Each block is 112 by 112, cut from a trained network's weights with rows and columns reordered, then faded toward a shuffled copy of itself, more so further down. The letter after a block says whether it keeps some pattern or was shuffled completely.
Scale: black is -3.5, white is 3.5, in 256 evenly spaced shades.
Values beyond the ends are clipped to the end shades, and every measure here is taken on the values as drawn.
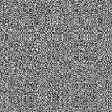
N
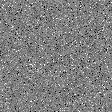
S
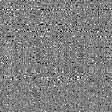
N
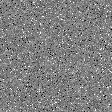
S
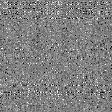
N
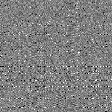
N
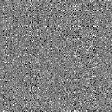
N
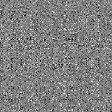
N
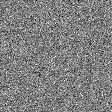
S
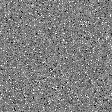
S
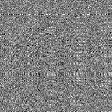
N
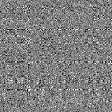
N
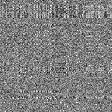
N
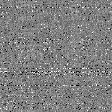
N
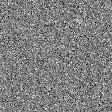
S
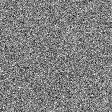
S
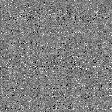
N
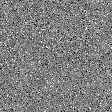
S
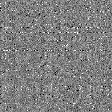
N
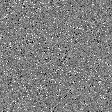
S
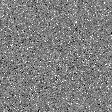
S
